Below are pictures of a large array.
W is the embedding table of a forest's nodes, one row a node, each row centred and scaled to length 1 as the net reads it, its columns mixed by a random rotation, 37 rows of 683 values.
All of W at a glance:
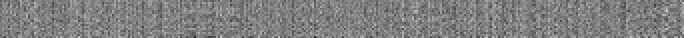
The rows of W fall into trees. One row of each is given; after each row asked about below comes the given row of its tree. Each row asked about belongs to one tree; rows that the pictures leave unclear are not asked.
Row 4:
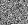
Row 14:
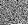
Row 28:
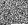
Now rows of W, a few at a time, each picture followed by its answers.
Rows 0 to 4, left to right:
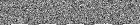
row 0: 14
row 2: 4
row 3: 28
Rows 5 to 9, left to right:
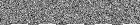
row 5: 4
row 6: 28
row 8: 28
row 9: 14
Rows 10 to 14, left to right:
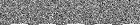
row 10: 28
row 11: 28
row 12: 28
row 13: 4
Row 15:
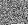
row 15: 14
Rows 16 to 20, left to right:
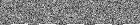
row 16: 4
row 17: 14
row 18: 4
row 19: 4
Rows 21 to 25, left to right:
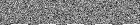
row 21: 4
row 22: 28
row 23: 14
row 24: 14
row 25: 28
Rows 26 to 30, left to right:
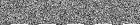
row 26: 4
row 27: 4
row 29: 28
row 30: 14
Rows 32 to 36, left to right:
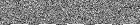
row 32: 4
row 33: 4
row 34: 14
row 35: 4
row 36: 14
